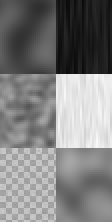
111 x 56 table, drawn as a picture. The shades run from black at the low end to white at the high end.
The table splits into 3 rows of 2 panels. Panel 1,1: low, smooth. Panel 1,2: very low, streaked downward, faint in contrast. Panel 2,1: middling, blotchy. Panel 2,2: very high, streaked downward, faint in contrast. Panel 3,1: high, checkered. Panel 3,2: middling, smooth.
